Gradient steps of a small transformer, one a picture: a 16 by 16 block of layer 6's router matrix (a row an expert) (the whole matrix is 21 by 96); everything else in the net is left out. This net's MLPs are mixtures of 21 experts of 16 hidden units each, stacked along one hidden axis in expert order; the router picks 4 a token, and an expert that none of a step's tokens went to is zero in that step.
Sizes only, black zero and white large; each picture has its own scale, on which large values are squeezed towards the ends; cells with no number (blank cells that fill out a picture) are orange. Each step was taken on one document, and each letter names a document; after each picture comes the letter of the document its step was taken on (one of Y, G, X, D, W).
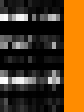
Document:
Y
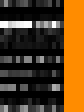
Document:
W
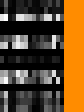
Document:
Y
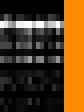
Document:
W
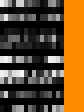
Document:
Y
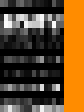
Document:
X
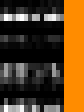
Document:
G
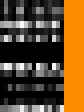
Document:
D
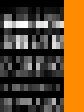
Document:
W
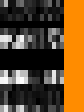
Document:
Y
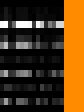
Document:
W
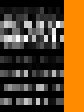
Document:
W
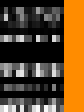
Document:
D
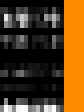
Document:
G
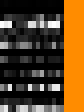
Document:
X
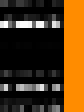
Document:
X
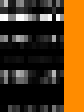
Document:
Y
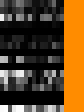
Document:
Y
